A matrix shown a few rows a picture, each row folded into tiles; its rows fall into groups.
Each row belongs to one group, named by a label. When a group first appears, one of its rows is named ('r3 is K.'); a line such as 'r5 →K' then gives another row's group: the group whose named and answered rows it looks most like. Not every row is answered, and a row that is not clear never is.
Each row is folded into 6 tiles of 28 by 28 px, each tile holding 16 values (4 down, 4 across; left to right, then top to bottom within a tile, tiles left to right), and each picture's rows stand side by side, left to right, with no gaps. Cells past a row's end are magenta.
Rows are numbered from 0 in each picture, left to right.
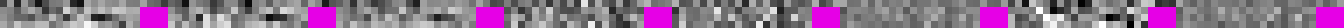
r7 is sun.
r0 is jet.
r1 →jet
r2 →jet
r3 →sun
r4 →sun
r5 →sun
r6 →jet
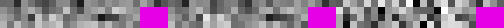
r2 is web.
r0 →jet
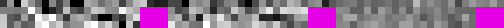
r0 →jet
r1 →jet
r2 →sun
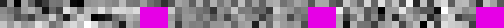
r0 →jet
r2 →web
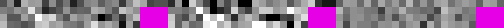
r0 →jet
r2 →web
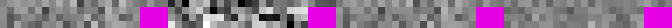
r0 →web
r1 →jet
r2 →web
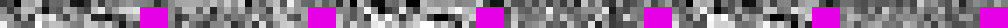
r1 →web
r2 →jet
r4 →jet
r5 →sun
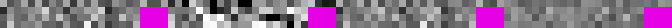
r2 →sun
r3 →sun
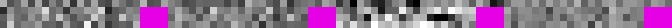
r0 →sun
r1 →sun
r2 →jet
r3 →web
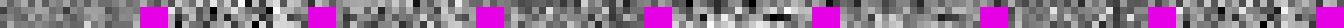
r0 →sun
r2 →web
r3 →sun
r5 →jet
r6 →sun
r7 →web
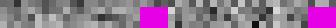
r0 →jet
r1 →web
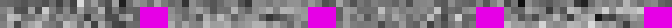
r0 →sun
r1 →jet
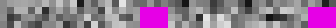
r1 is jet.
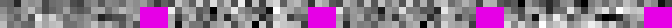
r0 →jet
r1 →web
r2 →web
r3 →jet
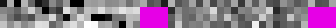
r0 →jet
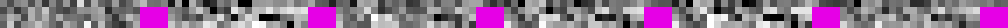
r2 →jet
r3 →jet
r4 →jet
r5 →jet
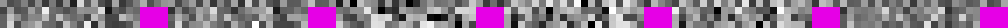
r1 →sun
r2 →jet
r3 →web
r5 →sun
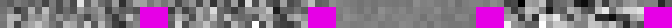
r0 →sun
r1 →sun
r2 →sun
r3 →jet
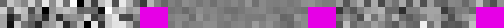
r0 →web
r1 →sun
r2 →sun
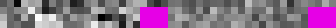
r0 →jet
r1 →sun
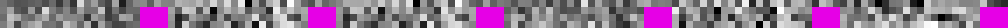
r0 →sun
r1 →web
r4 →web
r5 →jet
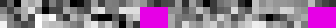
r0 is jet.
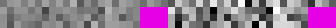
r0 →web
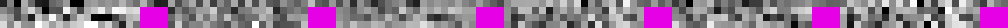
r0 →jet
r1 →sun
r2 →jet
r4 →jet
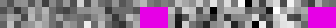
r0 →sun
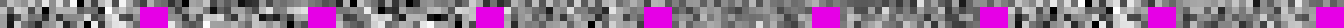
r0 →web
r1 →jet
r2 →jet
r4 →sun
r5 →sun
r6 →web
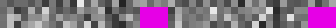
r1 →sun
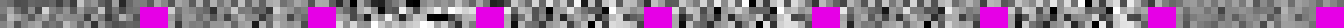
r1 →web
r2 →jet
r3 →web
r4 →web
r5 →web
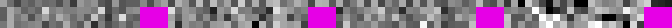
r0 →sun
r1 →web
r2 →sun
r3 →jet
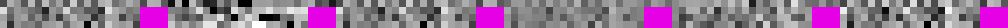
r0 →web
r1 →jet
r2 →web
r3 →web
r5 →web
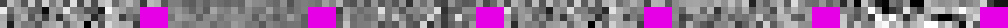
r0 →web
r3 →web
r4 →web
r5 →jet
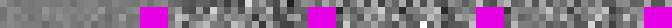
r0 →sun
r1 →sun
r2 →sun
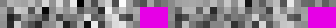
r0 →web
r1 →web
